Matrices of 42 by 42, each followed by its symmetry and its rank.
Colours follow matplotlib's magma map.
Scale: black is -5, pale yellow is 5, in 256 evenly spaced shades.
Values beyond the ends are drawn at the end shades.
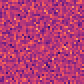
antisymmetric, full rank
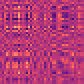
antisymmetric, rank two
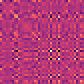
symmetric, rank three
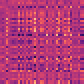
antisymmetric, rank two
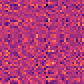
neither, rank five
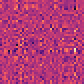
neither, rank five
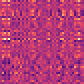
neither, rank three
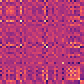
symmetric, rank three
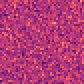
antisymmetric, full rank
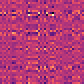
neither, rank three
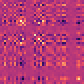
symmetric, rank three
